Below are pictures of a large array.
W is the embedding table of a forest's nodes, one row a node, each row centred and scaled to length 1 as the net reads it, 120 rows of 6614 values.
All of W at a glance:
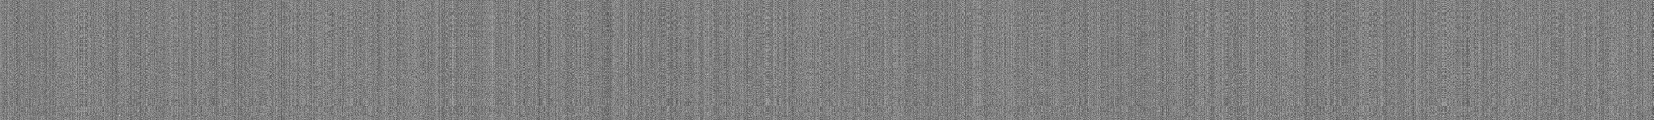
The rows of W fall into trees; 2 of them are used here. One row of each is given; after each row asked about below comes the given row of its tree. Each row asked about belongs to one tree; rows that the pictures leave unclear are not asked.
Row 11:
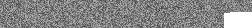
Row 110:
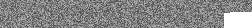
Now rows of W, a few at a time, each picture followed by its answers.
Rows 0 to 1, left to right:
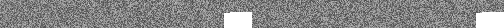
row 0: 110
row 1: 11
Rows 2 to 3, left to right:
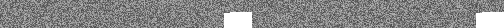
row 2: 110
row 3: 11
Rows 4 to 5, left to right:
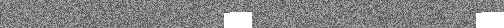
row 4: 110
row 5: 11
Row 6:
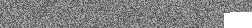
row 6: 110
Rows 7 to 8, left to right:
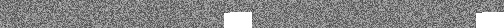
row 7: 11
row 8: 110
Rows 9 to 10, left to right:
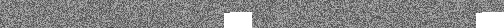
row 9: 110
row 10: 11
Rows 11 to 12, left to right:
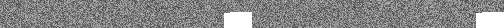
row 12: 110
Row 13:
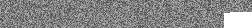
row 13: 110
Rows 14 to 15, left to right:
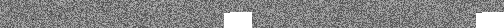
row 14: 110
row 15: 110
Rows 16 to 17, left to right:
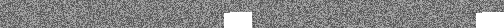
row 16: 11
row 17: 11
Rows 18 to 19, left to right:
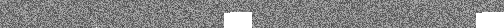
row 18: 11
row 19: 110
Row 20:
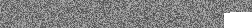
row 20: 110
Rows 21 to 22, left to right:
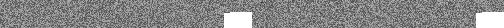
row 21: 110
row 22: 11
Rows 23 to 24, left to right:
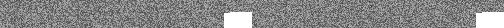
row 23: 11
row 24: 110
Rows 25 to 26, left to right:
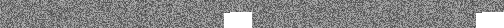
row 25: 110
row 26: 110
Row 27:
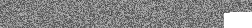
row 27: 11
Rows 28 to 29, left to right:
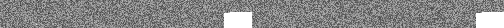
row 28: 11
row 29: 11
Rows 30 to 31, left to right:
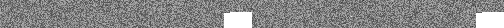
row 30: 110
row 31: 110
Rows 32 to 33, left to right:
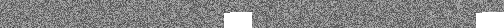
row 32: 110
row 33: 11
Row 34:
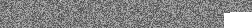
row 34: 110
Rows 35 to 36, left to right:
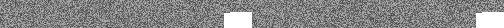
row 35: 110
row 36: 110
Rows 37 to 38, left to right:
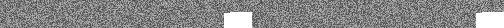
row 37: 11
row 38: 11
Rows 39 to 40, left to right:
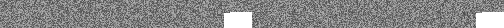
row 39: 110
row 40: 11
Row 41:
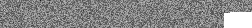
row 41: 11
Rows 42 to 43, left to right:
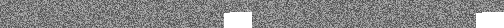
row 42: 11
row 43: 110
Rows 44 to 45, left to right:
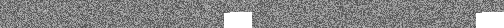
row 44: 11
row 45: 11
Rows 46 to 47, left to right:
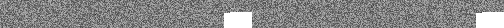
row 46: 11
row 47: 110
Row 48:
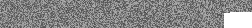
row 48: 110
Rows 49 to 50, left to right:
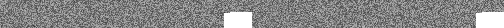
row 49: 11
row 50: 11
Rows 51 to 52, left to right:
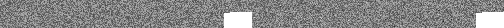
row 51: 11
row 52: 110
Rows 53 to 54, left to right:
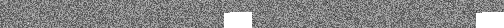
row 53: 11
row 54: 11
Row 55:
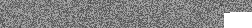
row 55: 110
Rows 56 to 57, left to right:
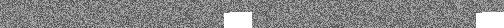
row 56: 11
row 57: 11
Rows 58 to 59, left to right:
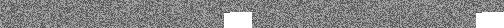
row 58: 110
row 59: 110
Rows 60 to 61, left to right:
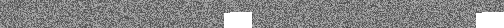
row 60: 11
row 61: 110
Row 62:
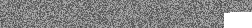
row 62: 11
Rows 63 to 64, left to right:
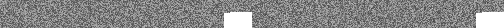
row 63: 11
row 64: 11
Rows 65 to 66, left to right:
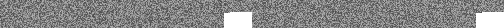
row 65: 11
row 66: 110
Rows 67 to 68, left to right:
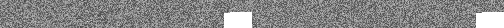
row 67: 11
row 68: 110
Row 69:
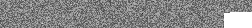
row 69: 110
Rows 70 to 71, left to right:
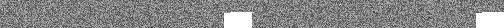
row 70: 11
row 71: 110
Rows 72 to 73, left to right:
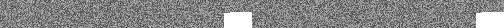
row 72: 110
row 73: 11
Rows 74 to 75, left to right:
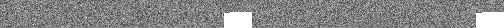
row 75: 110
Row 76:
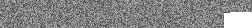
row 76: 110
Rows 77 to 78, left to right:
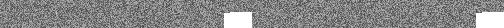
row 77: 110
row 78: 110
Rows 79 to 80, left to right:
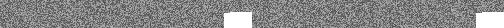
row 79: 11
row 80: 110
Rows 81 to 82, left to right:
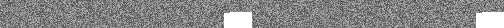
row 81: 11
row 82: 11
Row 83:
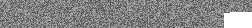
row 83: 110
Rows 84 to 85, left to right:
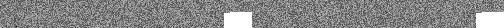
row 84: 11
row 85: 11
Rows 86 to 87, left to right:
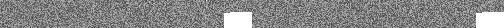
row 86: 110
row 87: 110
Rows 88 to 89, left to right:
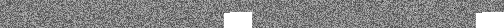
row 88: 11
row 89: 110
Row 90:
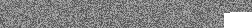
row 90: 110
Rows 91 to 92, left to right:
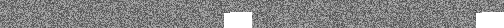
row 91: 110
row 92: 11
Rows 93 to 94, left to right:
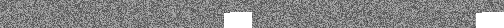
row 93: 110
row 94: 11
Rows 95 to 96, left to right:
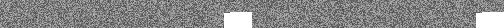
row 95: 110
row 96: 11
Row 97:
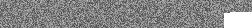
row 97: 110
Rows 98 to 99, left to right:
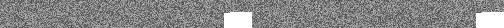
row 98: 11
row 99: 11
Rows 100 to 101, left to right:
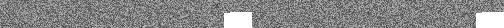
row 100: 11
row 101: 11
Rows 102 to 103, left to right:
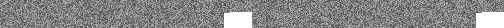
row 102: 11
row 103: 11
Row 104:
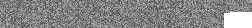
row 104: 11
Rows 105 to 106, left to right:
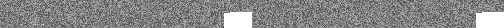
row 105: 11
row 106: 110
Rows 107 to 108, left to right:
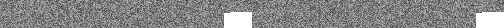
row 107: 110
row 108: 110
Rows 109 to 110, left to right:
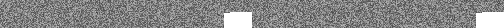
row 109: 110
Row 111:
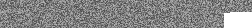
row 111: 110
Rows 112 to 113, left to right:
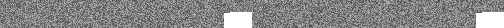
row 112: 11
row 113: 110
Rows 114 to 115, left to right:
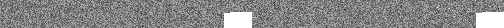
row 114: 110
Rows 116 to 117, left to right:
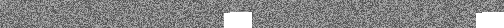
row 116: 11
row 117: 110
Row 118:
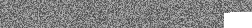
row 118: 11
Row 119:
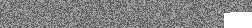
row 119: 110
